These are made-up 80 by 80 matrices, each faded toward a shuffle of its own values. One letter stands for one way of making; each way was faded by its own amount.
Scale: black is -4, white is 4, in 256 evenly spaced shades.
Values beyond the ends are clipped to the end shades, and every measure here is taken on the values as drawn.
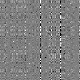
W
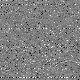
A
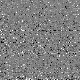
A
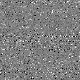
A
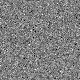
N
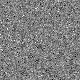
N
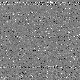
A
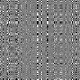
W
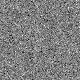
N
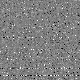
A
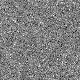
N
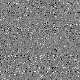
A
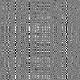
W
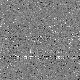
A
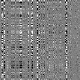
W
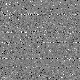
A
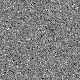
N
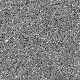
N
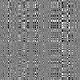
W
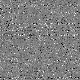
A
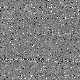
A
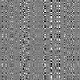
W
